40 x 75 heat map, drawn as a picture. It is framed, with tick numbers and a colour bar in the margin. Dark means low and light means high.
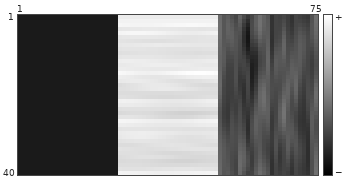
It is made of 1 by 3 panels. Panel 1,1: very low, flat. Panel 1,2: very high, streaked across, faint in contrast. Panel 1,3: low, streaked downward.
